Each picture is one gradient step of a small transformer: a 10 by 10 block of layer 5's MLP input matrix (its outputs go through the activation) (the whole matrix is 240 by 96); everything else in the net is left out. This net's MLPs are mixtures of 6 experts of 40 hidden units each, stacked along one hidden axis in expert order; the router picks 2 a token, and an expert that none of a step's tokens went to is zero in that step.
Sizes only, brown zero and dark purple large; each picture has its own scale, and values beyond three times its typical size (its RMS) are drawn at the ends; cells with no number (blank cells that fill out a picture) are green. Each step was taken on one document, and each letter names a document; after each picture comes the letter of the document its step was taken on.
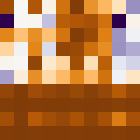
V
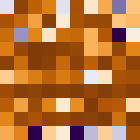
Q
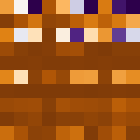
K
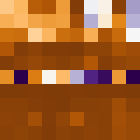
Q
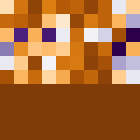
V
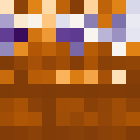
K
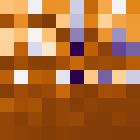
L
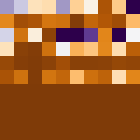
K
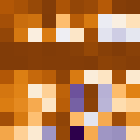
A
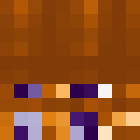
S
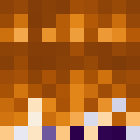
A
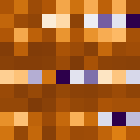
K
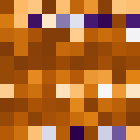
A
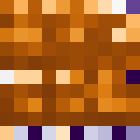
Q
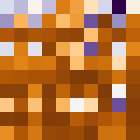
V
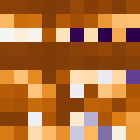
A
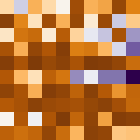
Q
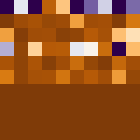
L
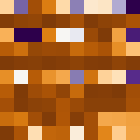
Q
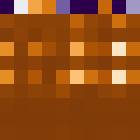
L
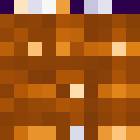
L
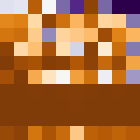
L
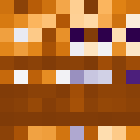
L
